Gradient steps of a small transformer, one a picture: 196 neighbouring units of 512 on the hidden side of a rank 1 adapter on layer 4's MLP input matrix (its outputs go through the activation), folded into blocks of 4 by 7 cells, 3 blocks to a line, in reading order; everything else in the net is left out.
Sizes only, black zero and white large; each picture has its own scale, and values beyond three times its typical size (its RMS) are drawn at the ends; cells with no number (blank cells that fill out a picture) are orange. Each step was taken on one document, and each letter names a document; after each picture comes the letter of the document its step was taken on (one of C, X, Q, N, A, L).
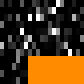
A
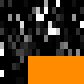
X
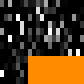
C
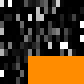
C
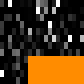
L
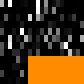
C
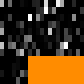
A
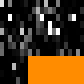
X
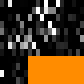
X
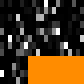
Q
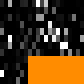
C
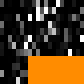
Q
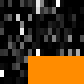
L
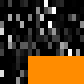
L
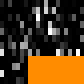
X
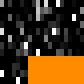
Q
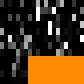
A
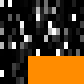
X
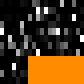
A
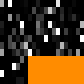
X
